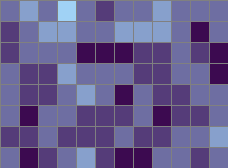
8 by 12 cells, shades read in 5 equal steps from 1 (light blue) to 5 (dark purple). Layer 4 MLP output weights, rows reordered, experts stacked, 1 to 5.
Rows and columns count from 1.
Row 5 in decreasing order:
5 4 4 4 4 3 3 3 3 3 3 2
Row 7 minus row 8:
1 -1 -1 1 2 0 -2 -1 1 0 -1 -1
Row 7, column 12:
2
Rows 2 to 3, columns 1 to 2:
4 3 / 4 3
